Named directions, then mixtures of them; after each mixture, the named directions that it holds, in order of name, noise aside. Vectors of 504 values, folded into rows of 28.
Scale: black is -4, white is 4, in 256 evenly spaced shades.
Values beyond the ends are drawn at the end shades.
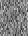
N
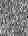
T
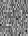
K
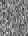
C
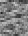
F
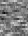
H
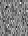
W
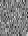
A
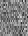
A, H, N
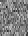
C, F, T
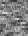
H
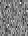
W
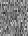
H, N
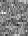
F, H, K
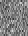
T, W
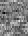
C, H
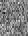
C, H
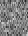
A, F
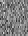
C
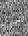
C, H, T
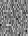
K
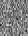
K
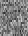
H, N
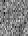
A, C, H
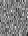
A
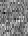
C, H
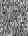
H, N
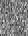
T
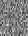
K, T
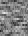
H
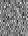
A, N, W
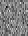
W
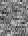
H, W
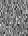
C, K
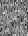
A, H, N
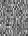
C, K
